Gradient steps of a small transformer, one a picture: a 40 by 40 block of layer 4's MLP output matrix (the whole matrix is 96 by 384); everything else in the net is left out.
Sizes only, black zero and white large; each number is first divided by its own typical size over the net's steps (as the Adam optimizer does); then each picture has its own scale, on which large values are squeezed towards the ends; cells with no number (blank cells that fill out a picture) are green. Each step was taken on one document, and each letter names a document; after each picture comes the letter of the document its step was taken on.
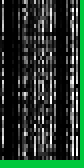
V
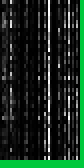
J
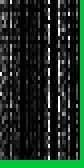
J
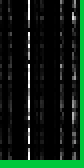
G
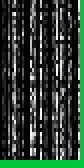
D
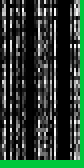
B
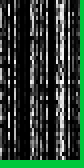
D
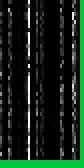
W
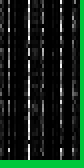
W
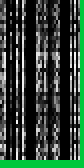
B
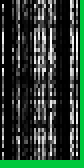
V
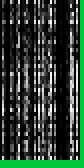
V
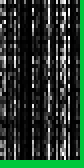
J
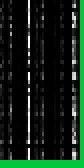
G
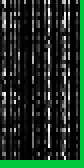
J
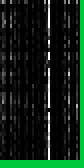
J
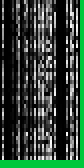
V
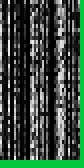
D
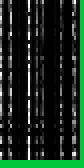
G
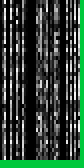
B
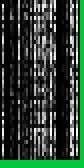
V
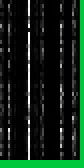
W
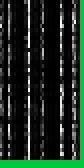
W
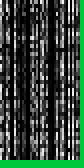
D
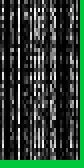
V
